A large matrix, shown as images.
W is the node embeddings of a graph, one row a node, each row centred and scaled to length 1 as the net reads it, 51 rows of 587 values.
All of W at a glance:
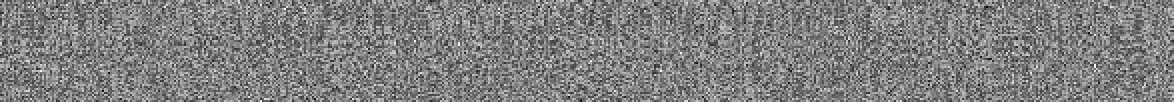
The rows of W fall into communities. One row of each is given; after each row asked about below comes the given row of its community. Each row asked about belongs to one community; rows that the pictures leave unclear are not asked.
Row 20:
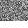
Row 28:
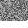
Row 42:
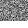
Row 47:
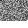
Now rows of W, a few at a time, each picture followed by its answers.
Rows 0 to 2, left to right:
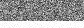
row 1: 47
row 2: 47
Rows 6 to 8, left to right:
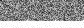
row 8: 28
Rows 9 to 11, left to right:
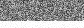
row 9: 20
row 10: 28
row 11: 28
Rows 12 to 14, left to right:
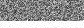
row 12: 28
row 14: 28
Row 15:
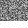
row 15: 20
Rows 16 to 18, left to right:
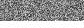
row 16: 20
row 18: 28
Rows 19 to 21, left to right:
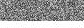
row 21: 20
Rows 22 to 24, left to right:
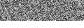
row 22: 20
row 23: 28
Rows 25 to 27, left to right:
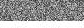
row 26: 20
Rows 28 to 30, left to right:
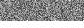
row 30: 47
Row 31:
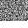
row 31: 20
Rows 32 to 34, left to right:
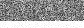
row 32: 47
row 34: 28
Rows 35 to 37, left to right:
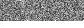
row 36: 47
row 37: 20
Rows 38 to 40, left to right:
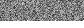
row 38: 20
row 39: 28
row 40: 20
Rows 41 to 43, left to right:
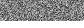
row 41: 28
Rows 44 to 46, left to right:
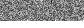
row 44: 20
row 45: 47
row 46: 28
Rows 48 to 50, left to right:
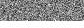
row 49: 42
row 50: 47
